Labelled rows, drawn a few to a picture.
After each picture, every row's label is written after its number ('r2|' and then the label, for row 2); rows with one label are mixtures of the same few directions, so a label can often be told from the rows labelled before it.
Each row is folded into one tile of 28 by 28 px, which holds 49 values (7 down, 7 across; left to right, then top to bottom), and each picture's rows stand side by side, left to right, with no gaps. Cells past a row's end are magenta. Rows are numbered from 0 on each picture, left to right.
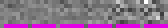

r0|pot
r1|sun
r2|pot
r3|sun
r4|pot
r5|pot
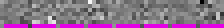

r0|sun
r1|sun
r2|sun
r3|pot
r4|pot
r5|sun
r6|pot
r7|pot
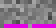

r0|sun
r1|pot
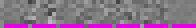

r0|sun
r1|sun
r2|sun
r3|sun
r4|pot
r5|sun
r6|sun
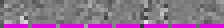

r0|sun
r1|pot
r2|sun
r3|pot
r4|pot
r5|sun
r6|sun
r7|pot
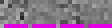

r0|pot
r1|pot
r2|sun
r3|pot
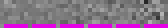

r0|pot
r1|pot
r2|sun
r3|pot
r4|pot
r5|pot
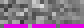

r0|sun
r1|pot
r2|pot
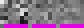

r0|sun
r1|pot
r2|pot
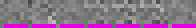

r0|pot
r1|sun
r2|pot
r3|sun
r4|sun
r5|sun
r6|pot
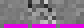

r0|pot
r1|sun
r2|sun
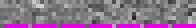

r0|sun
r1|pot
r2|pot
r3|pot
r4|pot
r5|sun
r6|sun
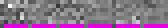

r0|pot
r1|sun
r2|sun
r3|pot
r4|sun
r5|pot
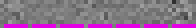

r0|pot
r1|sun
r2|sun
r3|pot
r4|sun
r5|sun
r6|pot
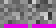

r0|pot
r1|pot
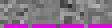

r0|sun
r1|pot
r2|pot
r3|pot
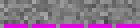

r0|sun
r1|pot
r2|pot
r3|sun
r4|sun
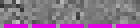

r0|sun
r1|sun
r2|pot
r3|sun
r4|pot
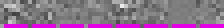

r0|pot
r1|pot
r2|pot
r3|pot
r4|pot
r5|pot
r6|sun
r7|sun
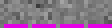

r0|pot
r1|pot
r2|pot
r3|sun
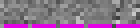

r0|sun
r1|sun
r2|sun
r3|pot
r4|sun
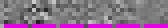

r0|sun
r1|pot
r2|sun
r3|sun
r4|pot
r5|sun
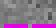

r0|pot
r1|pot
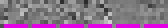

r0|sun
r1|sun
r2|pot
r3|sun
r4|pot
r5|pot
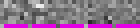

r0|pot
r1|pot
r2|sun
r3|sun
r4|sun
